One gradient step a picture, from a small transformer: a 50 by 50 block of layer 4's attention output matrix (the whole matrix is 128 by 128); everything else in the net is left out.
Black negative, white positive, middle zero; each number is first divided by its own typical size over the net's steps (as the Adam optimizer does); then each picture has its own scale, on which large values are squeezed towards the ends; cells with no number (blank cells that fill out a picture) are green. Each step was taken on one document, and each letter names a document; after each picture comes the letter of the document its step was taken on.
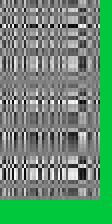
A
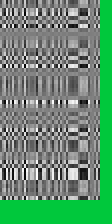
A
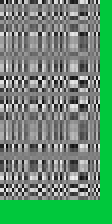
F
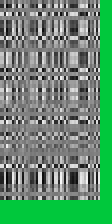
F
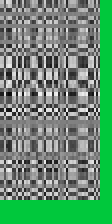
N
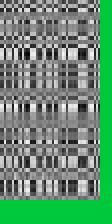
N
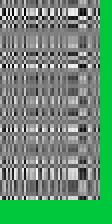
A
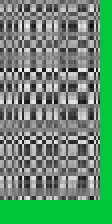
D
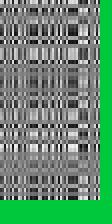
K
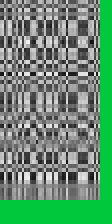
N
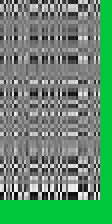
K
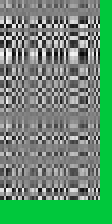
F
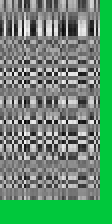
D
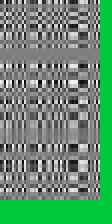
F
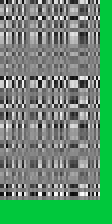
F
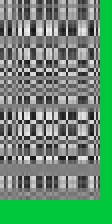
D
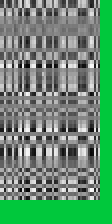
N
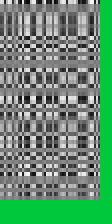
D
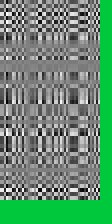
F
